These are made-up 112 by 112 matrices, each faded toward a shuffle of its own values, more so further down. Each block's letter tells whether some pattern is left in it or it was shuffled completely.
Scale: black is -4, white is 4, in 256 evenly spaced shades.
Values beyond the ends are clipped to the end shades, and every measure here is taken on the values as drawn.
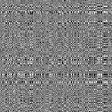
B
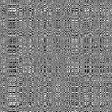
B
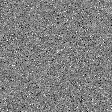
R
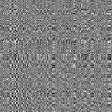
B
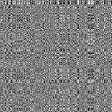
B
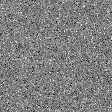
R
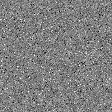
R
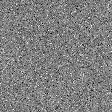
R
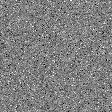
R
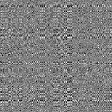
B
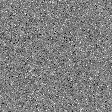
R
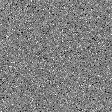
R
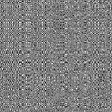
B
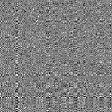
B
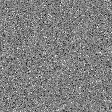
R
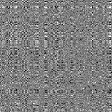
B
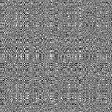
B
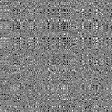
B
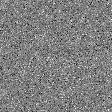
R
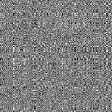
B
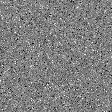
R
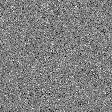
R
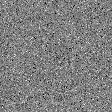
R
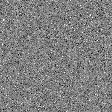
R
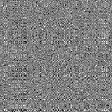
B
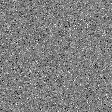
R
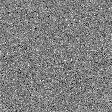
R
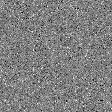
R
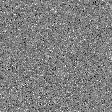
R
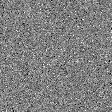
R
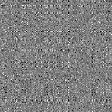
B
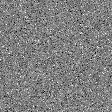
R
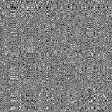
B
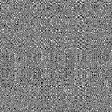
B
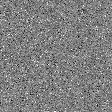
R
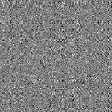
B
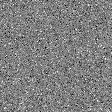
R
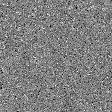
R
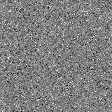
R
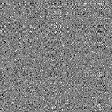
B
